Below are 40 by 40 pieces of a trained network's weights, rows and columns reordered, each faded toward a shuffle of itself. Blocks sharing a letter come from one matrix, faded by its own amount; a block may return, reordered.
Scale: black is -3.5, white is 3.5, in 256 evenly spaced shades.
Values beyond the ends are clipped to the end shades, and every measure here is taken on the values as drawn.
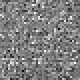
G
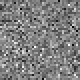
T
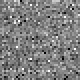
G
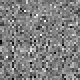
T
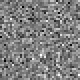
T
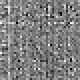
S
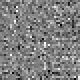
G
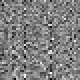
T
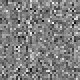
T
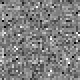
G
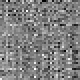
S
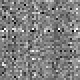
S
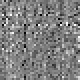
S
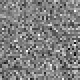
T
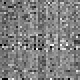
S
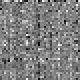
S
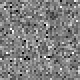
G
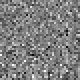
T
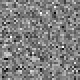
T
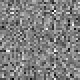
T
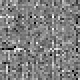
S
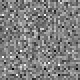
T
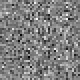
T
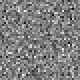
T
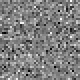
G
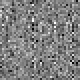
T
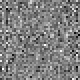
T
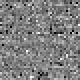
G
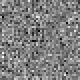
T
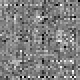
S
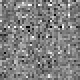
S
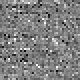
G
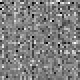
S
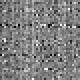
S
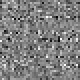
S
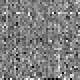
S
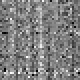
S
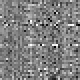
S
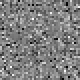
G
